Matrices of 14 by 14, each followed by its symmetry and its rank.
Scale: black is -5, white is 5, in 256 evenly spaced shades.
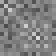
symmetric, rank three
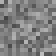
neither, full rank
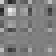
symmetric, rank one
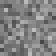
neither, full rank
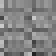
neither, rank two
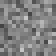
neither, full rank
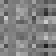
neither, rank two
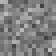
neither, full rank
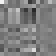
neither, rank two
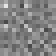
symmetric, rank three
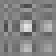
symmetric, rank one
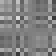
symmetric, rank one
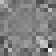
symmetric, rank three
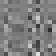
neither, rank two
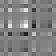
symmetric, rank one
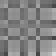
symmetric, rank one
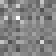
symmetric, rank three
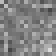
symmetric, rank three
